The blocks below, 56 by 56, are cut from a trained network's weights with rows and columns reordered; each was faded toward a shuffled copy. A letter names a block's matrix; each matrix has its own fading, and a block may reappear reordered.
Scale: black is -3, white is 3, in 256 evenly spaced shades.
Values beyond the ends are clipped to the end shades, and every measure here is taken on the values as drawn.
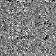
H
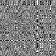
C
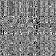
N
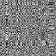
C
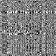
N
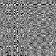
C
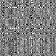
N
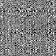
N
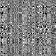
N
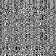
N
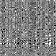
N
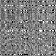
N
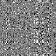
H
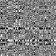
C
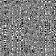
H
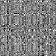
N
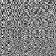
C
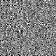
H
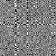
C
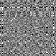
C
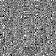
H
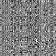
N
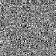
H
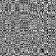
C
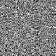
H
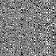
H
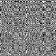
C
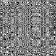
N
